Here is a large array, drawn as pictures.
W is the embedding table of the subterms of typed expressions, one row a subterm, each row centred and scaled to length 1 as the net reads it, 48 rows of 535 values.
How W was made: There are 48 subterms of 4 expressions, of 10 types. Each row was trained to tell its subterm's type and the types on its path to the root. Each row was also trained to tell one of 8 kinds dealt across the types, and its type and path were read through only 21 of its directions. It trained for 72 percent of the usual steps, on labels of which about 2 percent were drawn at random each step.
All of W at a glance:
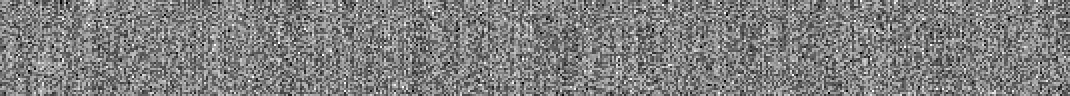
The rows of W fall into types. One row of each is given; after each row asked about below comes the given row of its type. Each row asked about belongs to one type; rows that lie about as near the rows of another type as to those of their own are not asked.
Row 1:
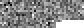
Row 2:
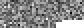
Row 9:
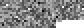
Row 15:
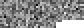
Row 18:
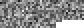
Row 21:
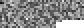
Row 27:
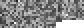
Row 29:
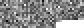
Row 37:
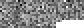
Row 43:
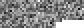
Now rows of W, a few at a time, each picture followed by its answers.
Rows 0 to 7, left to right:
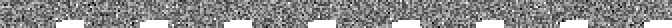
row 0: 2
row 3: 27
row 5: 2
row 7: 37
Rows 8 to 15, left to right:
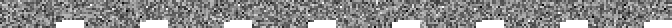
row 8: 43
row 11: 37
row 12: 43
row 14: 2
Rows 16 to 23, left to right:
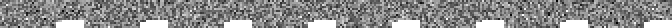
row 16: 29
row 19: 2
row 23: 9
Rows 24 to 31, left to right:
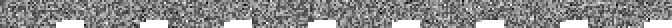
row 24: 37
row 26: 29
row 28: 9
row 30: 29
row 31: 15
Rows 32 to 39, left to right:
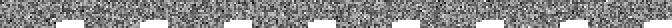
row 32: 21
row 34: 27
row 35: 37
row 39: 27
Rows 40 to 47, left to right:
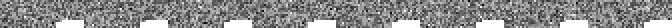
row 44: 15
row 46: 29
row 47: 43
